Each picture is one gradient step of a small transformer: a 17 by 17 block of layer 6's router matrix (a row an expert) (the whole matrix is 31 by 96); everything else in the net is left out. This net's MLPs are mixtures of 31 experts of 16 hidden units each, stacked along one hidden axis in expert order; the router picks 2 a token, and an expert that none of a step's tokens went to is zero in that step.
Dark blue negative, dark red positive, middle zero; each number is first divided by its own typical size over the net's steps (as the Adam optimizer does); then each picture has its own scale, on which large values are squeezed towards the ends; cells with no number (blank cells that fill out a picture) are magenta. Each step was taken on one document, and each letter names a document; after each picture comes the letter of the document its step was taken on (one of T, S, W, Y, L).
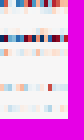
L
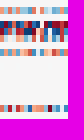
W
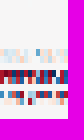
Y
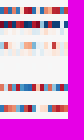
W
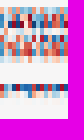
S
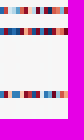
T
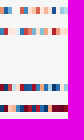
W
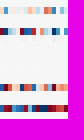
W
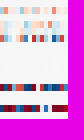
W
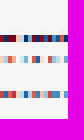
T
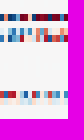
T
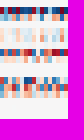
S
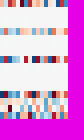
T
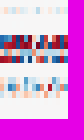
S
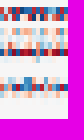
S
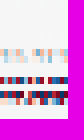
Y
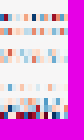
L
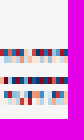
Y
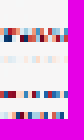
T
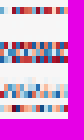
S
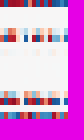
T
